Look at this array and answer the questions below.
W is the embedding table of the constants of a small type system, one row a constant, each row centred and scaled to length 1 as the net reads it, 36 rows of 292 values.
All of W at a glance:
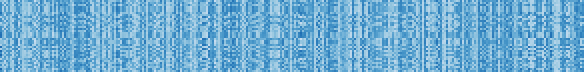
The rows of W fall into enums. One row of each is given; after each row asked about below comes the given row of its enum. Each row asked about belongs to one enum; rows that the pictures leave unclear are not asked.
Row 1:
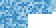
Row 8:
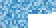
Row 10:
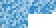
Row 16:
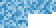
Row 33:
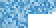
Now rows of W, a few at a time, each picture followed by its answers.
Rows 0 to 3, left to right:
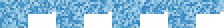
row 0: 33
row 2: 10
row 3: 1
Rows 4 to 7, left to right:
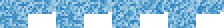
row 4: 1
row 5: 1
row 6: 16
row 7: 10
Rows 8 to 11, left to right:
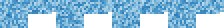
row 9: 1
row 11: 8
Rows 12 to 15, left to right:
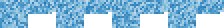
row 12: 33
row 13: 10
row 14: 1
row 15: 10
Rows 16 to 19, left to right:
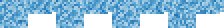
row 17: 16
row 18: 16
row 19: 8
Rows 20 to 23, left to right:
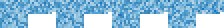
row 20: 33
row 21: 33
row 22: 8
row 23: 16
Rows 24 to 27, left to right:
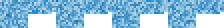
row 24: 8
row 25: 16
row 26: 1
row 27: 16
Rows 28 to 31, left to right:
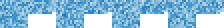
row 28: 1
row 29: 8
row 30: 10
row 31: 33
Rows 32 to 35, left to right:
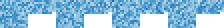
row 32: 1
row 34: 16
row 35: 10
